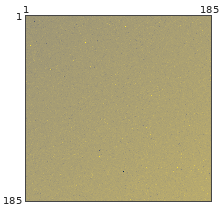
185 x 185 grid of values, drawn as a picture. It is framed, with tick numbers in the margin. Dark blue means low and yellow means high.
No row or column stands out. There are no regular stripes. Neither half mirrors the other. Values rise toward the bottom right. Overall the values sit about 70% of the way up the scale.
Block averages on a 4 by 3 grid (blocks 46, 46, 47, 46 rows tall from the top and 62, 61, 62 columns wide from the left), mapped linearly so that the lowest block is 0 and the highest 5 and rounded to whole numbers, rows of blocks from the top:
012
123
234
345
